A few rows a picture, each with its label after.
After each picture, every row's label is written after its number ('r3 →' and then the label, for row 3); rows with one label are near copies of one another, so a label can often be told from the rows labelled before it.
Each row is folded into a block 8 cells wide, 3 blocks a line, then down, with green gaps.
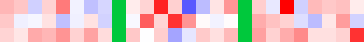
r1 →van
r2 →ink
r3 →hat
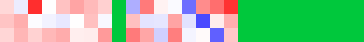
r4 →hat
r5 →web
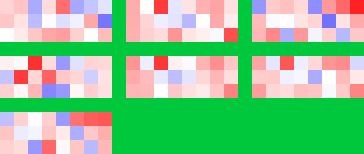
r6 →van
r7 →hat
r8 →web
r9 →ink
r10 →hat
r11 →hat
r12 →web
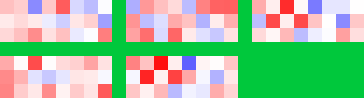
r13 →van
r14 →web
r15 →ink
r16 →hat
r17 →ink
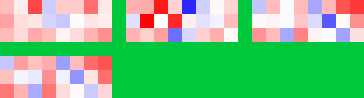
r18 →hat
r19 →ink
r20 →web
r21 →web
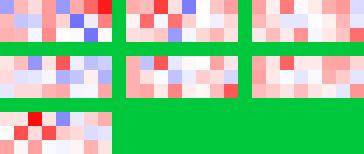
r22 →web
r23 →ink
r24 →hat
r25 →van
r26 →hat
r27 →hat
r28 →ink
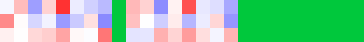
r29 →van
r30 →van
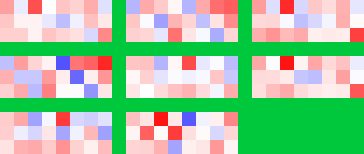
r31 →hat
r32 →web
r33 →hat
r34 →web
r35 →van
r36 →hat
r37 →van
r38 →ink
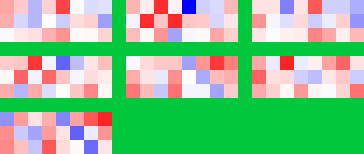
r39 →van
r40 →ink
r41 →van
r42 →ink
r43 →web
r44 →hat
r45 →web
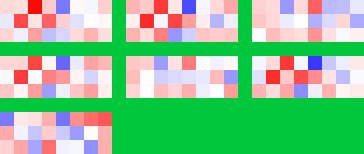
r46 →ink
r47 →ink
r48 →van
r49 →ink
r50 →van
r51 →ink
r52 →web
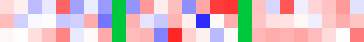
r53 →van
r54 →web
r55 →hat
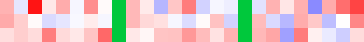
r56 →hat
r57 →van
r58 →web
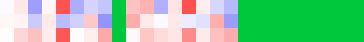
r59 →van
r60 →van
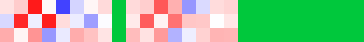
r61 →ink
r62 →ink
